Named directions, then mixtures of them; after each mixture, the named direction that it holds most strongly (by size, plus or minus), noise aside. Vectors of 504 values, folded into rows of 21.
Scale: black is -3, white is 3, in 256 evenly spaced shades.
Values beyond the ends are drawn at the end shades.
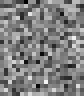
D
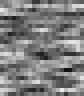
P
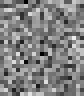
D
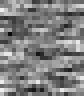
P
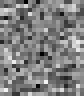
D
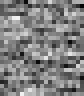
P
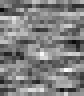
P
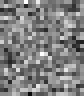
D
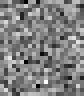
D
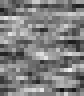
P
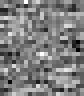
P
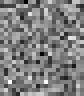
D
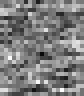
P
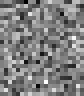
D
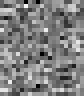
D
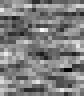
P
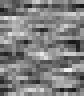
P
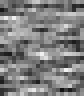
P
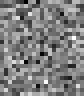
D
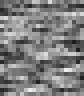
P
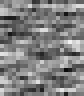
P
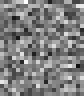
D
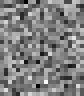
D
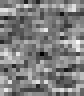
P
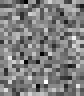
D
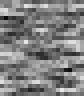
P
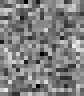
D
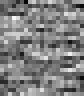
P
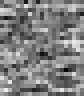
P
